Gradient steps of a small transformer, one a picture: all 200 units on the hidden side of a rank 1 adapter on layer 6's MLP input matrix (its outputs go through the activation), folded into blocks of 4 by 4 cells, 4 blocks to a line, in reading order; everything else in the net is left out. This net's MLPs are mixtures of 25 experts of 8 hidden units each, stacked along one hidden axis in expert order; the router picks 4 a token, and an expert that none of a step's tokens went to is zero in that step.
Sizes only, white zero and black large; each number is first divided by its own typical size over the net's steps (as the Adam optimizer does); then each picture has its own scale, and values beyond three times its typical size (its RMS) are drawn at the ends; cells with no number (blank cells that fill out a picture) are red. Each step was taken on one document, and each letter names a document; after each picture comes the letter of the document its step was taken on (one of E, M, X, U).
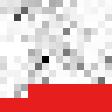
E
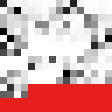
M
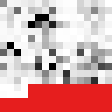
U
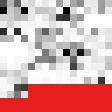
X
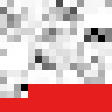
E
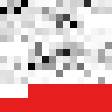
E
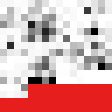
U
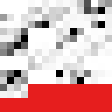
M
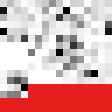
X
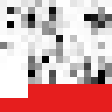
U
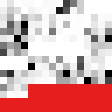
M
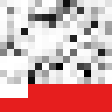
U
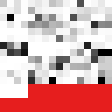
U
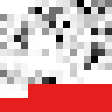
M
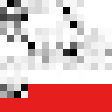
X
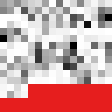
X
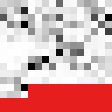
E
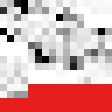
X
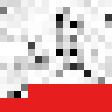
X
